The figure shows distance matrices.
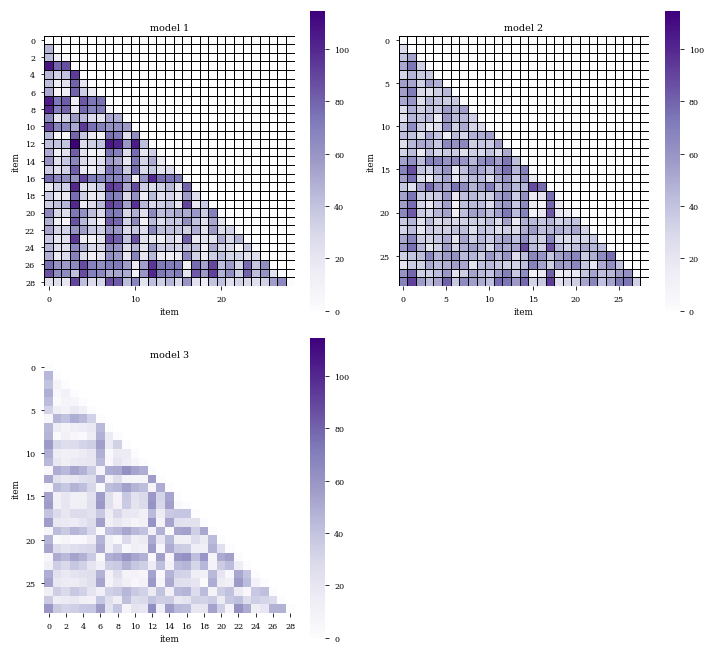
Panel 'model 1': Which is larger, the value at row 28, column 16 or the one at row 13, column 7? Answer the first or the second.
the second
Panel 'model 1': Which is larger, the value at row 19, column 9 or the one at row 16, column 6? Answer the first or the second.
the second
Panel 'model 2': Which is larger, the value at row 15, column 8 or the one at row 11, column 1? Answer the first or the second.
the first
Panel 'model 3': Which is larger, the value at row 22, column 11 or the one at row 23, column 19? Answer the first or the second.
the first
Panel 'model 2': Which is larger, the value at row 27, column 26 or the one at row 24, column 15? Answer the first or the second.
the first
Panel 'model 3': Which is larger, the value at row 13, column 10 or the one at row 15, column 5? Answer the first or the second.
the second
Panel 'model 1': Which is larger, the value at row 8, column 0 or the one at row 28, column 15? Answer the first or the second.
the first
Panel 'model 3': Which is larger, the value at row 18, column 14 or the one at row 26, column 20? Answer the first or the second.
the first
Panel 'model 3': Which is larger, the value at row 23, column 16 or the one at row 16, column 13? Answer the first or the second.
the first
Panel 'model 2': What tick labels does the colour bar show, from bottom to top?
0, 20, 40, 60, 80, 100
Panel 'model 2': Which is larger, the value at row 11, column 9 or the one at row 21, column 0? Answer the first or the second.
the first
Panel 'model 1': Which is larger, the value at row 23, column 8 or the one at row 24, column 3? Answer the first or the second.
the first
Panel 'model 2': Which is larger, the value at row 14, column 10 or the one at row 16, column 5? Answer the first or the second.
the first
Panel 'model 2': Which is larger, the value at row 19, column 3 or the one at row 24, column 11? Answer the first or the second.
the second
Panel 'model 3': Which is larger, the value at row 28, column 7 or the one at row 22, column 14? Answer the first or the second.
the first
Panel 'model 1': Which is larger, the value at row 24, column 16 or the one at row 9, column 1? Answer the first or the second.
the first
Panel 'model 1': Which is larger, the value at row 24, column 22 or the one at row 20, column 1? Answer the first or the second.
the second
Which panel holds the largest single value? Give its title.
model 1
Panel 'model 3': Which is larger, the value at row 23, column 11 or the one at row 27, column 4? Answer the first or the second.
the first
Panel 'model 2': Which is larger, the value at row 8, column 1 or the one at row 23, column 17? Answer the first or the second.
the second
